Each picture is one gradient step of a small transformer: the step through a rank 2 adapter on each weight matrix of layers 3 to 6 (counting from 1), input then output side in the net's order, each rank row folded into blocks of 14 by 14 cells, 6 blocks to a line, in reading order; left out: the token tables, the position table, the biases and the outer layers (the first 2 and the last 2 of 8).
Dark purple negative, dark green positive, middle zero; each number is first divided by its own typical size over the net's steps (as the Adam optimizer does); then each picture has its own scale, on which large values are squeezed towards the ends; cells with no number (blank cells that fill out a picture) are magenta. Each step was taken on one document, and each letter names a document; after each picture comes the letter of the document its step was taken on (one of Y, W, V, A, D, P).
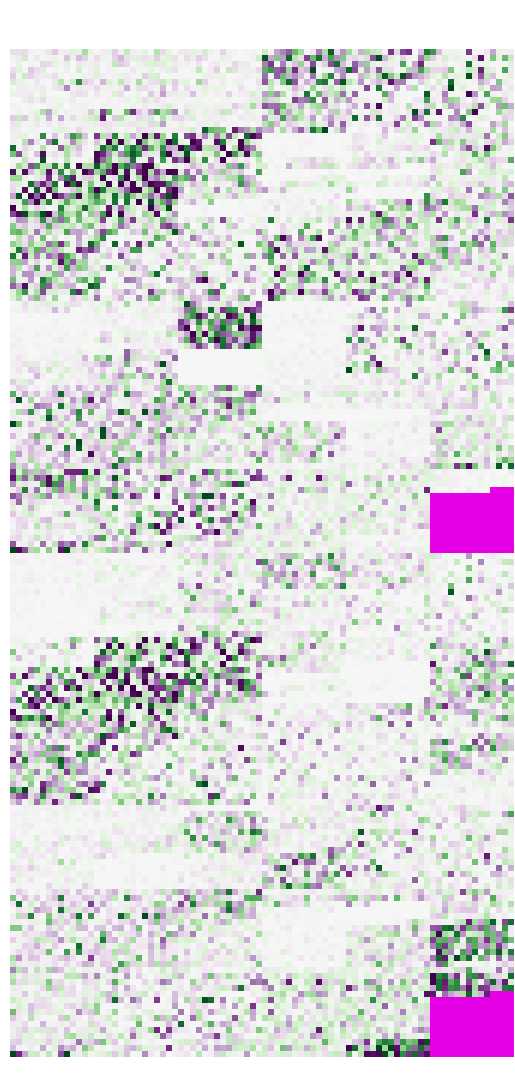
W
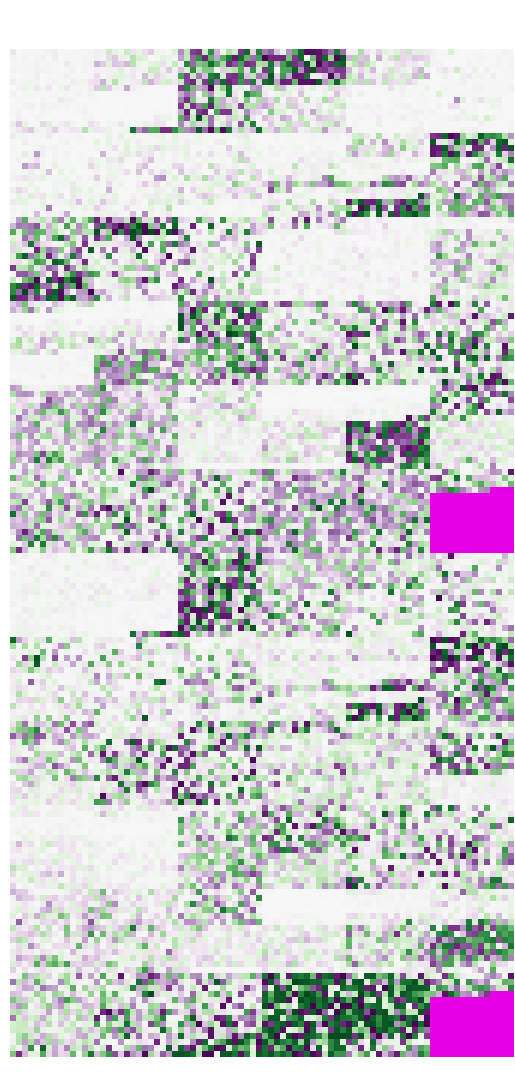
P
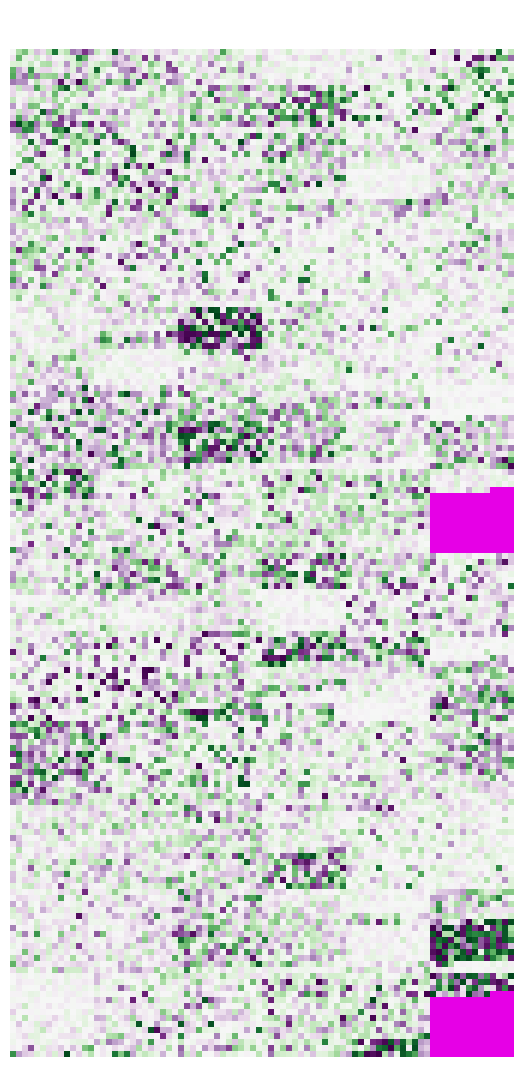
W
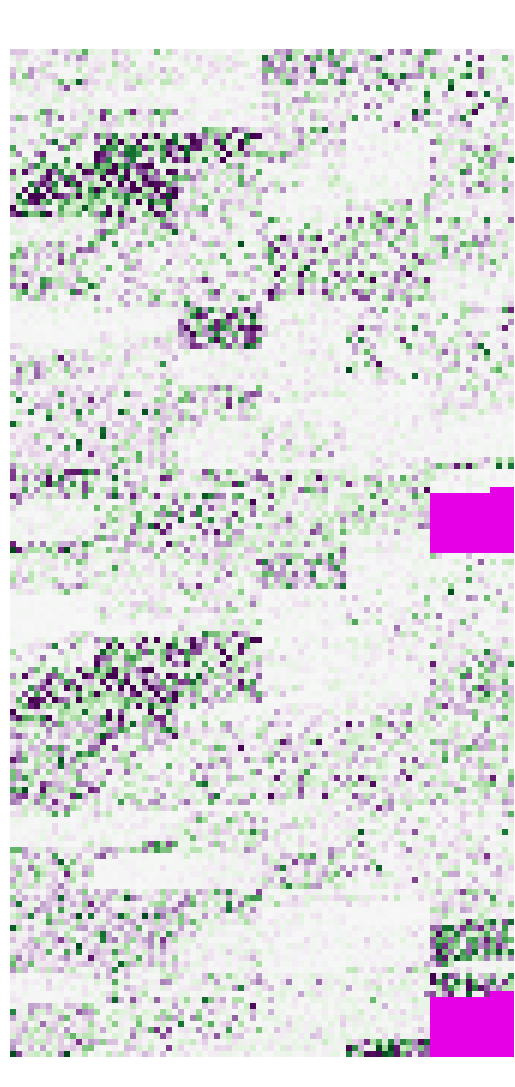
W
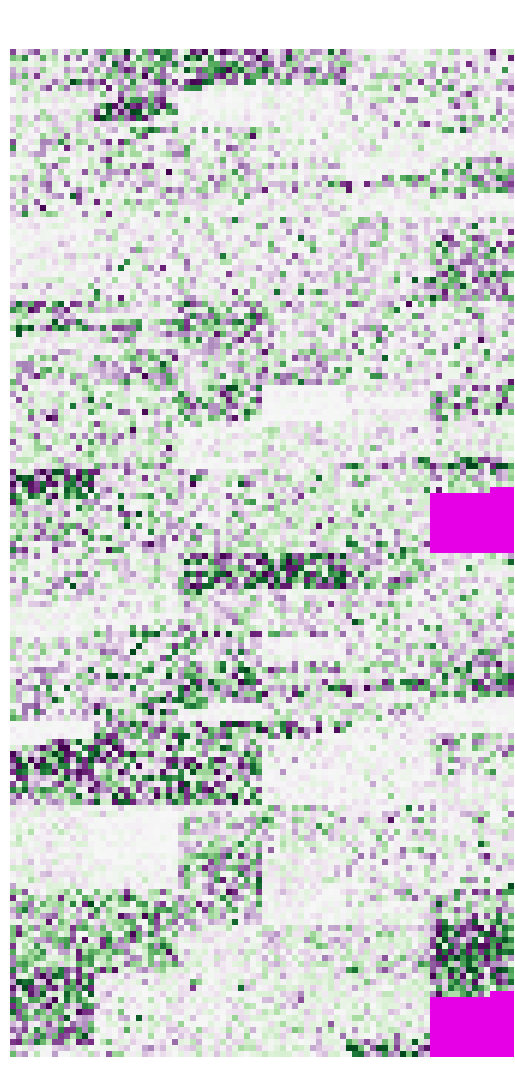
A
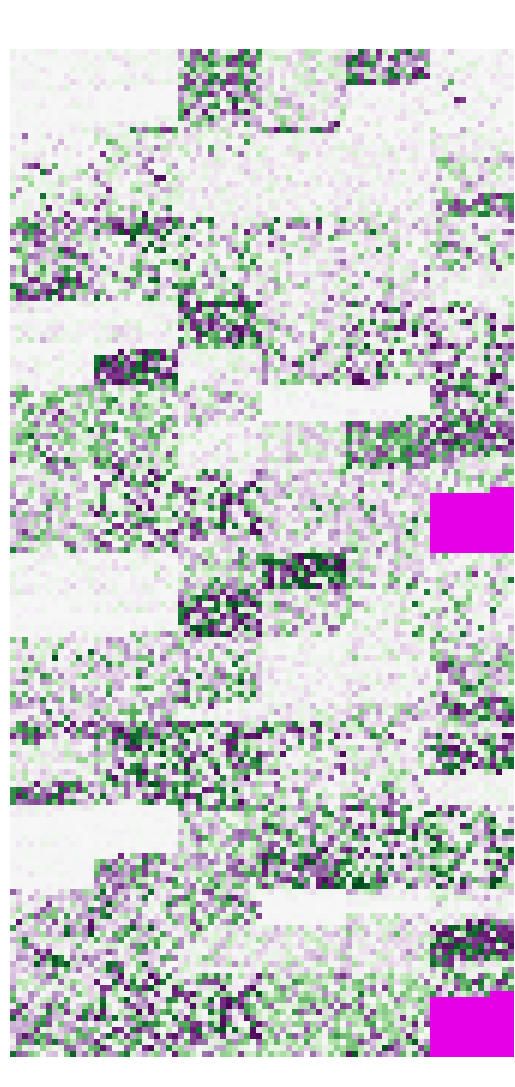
P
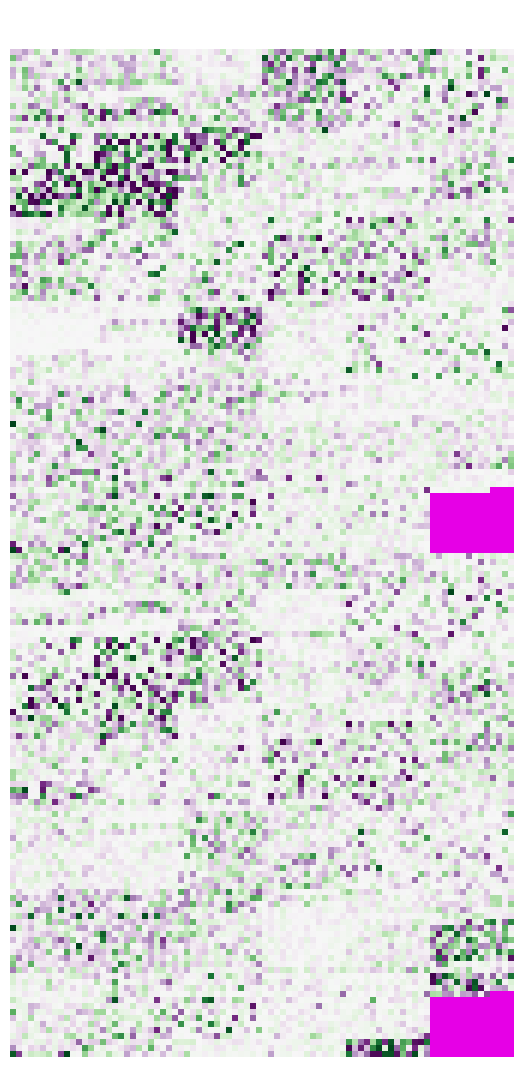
W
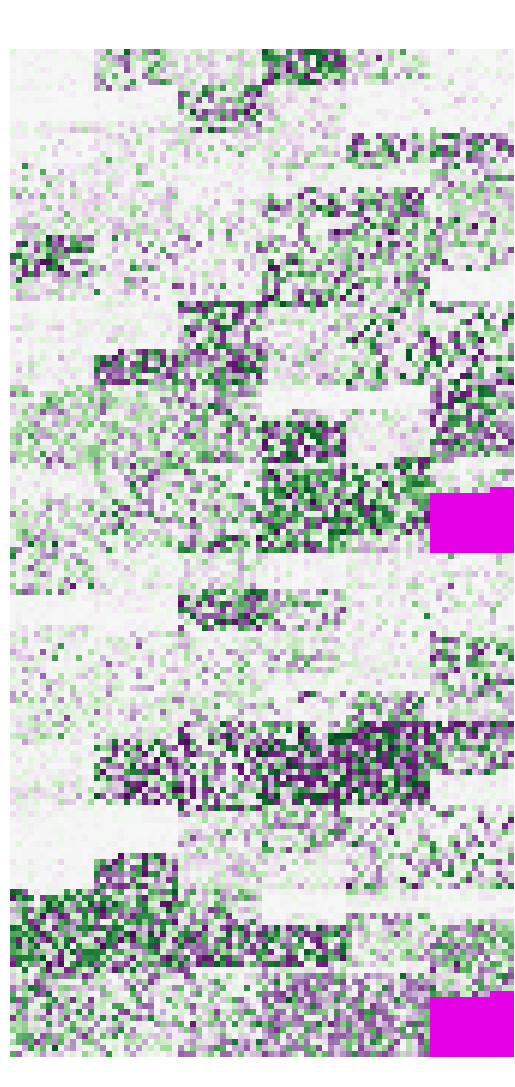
P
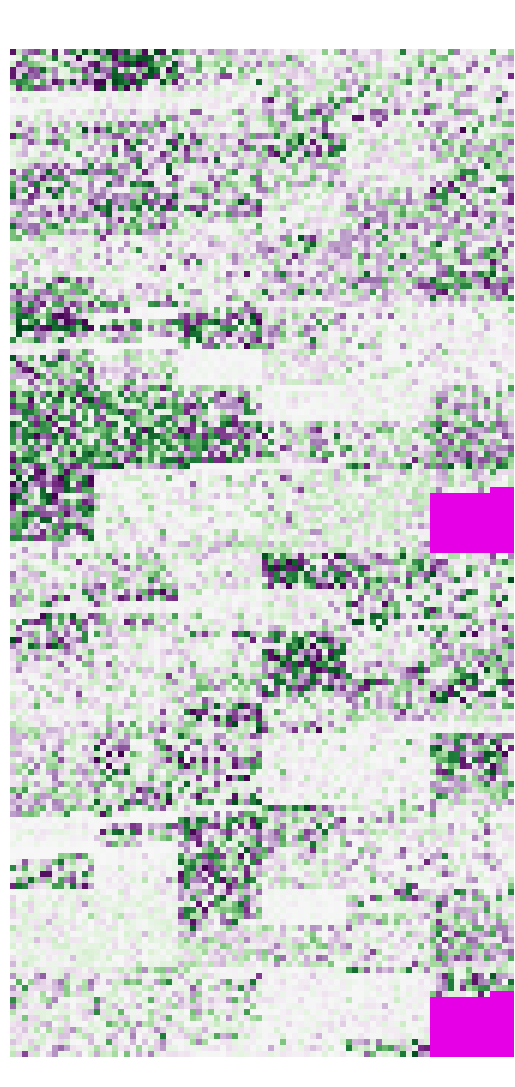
A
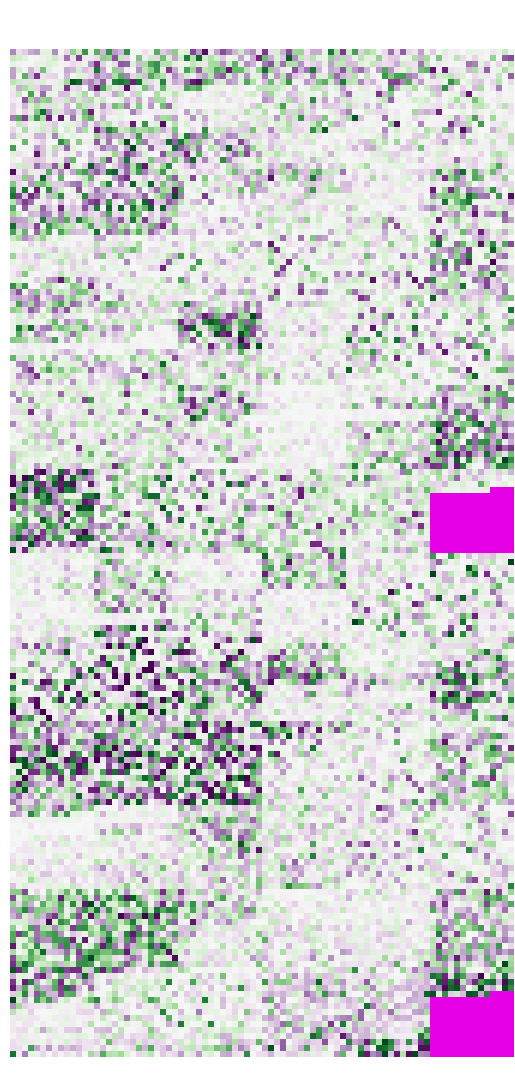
A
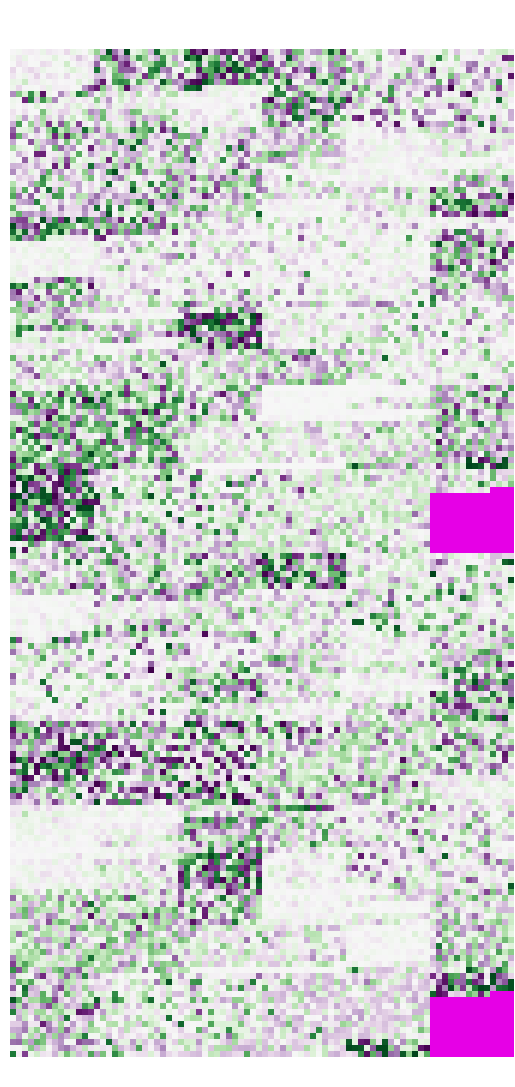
A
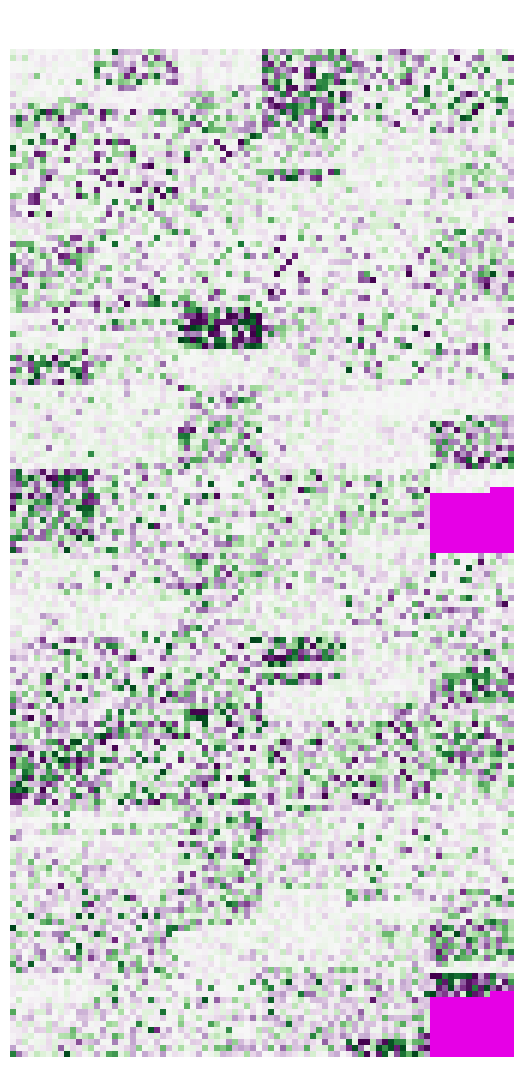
W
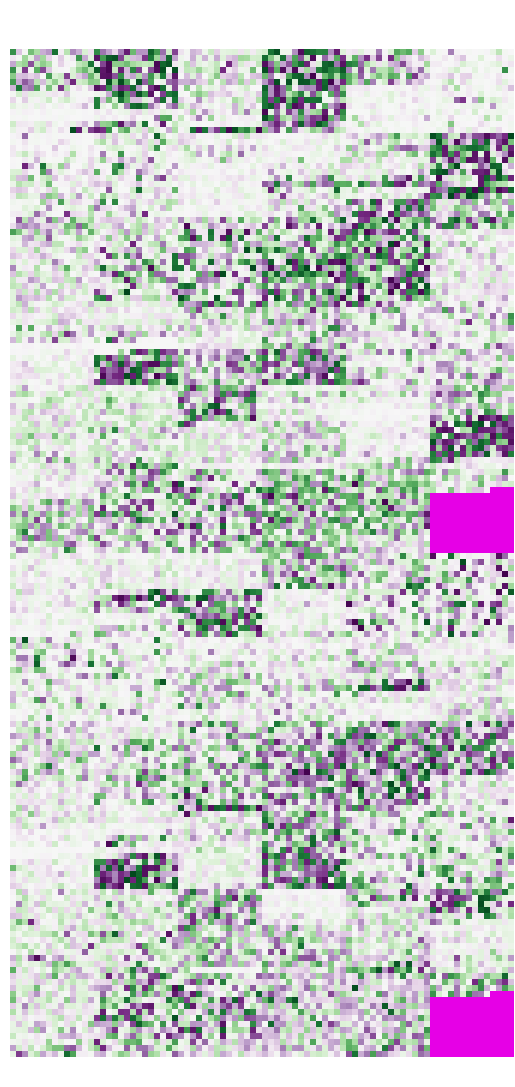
P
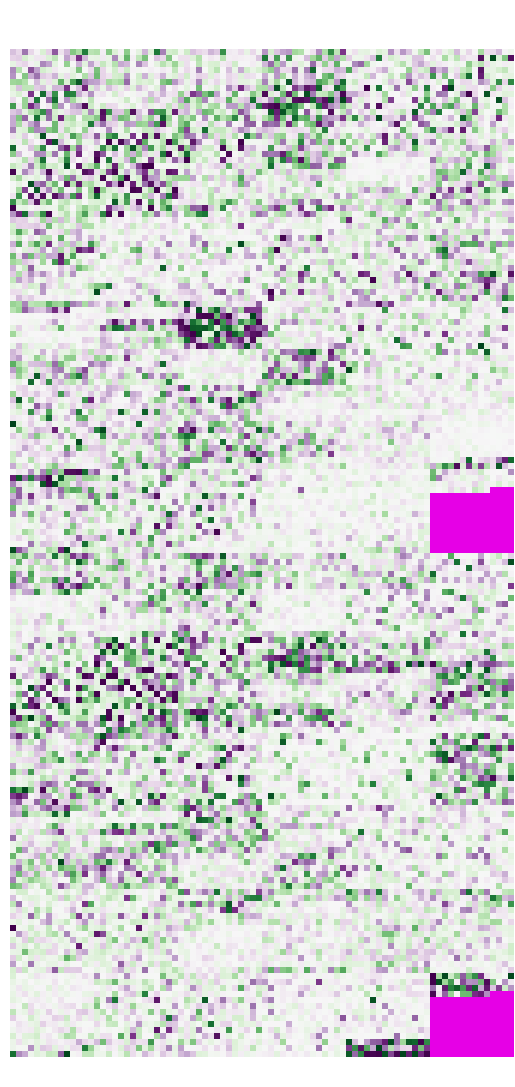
W
